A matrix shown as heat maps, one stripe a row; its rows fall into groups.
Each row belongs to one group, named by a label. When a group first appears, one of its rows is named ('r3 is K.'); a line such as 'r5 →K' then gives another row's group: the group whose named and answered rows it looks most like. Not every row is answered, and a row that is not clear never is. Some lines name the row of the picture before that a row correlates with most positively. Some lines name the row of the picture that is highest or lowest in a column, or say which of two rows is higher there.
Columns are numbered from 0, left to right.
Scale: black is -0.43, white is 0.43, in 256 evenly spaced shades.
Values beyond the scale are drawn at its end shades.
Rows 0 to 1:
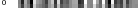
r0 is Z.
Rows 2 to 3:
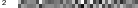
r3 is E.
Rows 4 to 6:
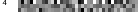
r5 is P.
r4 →Z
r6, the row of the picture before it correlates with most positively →3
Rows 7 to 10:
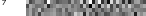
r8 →E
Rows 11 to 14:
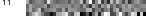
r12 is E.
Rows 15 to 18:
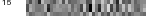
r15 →Z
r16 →E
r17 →E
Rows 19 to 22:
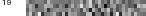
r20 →P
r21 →E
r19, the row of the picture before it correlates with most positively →18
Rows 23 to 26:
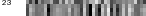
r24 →E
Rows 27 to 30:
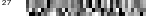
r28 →E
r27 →E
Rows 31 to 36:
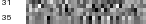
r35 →E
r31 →P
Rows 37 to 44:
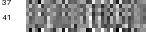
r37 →Z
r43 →P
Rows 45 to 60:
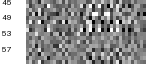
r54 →Z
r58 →Z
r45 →Z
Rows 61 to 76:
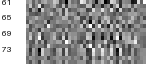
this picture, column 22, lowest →70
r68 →Z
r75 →E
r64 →P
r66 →E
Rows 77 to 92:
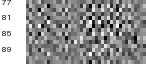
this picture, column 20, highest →83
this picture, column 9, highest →83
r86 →P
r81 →E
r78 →E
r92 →E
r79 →Z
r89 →Z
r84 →E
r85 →Z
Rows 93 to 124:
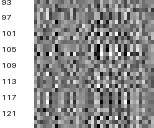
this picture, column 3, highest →99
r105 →E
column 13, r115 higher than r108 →Yes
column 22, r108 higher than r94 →No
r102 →P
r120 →P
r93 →Z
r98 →E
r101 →E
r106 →Z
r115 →E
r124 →E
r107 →E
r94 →E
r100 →P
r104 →E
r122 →E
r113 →P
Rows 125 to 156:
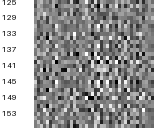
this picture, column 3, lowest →142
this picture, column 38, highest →149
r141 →P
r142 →P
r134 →Z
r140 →E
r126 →E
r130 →Z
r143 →E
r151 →Z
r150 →P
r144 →Z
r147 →Z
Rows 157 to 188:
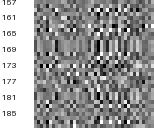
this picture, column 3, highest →161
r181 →E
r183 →Z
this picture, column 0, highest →159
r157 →P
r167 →E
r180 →E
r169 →E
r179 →P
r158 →Z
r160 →E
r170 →Z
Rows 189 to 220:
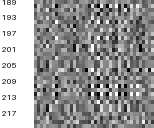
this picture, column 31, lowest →206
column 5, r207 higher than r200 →Yes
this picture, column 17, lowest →206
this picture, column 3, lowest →211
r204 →Z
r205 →Z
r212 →E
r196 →Z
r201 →P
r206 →P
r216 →Z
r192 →E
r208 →E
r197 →P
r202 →E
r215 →Z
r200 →P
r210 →E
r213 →E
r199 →P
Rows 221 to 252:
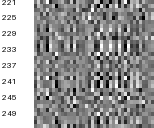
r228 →Z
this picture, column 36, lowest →225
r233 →Z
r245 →Z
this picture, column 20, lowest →232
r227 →Z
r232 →Z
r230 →P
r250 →E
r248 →Z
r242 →E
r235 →E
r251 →E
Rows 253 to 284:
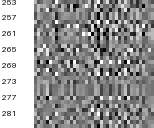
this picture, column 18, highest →261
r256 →E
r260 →E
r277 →Z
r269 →P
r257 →E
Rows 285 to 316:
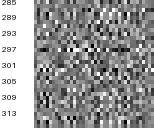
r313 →E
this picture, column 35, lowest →314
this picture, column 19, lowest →296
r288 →Z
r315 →Z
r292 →E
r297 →P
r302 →P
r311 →Z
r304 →Z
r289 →Z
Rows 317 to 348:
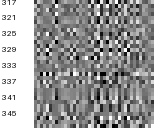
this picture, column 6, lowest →335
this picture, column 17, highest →331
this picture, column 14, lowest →331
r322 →E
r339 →E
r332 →Z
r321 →E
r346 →Z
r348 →P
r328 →Z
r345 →P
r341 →E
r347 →E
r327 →E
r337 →P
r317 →E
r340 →E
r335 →P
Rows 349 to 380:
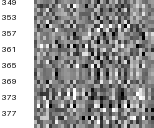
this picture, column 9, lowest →378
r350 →P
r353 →E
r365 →P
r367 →E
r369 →Z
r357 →P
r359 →E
